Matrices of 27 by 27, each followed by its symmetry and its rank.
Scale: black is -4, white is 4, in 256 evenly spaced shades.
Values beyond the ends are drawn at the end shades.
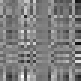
neither, rank two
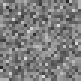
symmetric, full rank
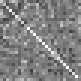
symmetric, full rank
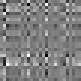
neither, rank two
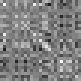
symmetric, rank three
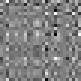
neither, rank three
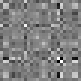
symmetric, rank three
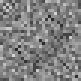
symmetric, full rank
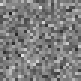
neither, full rank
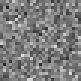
neither, full rank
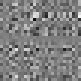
neither, rank three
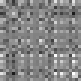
symmetric, rank three
